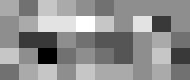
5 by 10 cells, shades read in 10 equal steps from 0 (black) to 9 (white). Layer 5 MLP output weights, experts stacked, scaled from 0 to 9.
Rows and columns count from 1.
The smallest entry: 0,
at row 4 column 3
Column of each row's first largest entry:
3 5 9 1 3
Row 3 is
5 2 2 5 4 3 3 5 6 4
